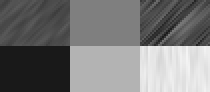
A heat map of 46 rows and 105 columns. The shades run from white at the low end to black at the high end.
The table splits into 2 rows of 3 panels. Panel 1,1: high, slanting up to the right, faint in contrast. Panel 1,2: middling, flat. Panel 1,3: high, slanting up to the right. Panel 2,1: very high, flat. Panel 2,2: low, flat. Panel 2,3: very low, streaked downward, faint in contrast.
